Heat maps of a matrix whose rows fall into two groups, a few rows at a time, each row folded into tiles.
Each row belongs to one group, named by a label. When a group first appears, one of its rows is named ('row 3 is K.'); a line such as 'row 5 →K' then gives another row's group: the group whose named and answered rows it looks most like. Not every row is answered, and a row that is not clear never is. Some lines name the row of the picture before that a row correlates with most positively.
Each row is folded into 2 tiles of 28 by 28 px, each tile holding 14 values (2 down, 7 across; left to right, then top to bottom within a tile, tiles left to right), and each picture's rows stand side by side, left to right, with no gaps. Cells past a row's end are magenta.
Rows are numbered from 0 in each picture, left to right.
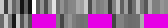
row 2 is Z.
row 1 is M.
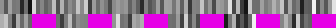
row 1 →M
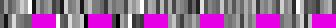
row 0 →M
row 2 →M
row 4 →M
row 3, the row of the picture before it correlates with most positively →0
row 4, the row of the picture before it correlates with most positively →1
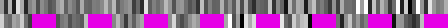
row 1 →Z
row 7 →Z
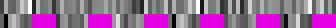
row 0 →M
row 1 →Z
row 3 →M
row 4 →Z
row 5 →M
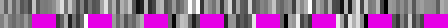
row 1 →Z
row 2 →Z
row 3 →M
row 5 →M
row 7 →M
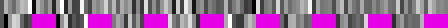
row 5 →M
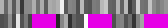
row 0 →M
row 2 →Z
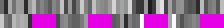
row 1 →Z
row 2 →Z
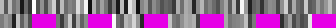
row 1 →M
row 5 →Z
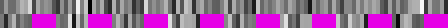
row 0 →M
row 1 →M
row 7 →M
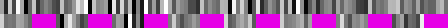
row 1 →M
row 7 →Z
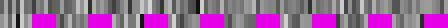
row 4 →M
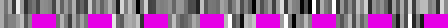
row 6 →M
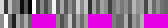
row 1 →M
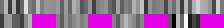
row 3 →M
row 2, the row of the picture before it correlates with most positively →1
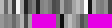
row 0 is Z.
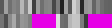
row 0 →M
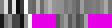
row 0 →Z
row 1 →Z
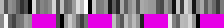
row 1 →M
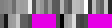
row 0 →M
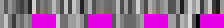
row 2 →Z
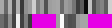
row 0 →M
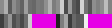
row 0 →Z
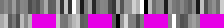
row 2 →M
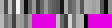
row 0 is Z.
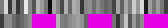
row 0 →Z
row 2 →M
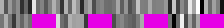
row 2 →Z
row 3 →M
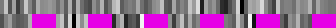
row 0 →Z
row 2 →Z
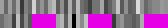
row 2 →Z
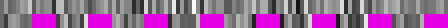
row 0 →M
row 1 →Z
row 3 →Z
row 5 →Z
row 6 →Z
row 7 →Z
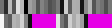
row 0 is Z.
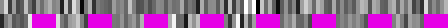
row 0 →Z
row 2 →Z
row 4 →M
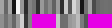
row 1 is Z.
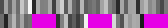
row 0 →M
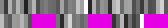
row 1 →M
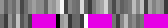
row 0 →M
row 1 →Z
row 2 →M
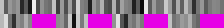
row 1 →M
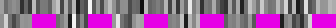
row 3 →M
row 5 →Z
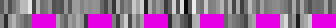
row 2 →M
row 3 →Z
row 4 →Z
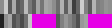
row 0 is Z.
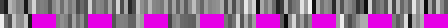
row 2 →Z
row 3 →Z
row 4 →M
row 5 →M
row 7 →M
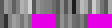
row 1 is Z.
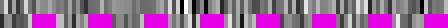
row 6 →M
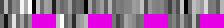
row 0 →M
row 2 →M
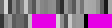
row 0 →Z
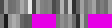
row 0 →M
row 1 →Z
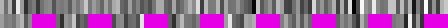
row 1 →M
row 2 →Z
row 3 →M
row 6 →Z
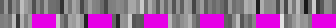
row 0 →M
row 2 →M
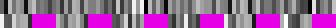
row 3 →M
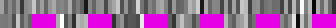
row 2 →Z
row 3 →M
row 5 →M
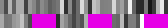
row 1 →Z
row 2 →Z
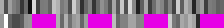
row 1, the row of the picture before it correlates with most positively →2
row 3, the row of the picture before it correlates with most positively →0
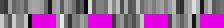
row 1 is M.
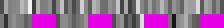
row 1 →Z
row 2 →Z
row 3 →M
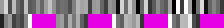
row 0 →Z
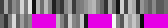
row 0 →M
